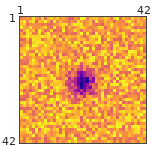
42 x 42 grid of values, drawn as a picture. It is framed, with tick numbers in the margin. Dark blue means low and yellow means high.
Ninth with the lowest average: centre. Odd rows or columns: none. Average level on the scale: 80%. Slope: none. Dips: one, in the centre.
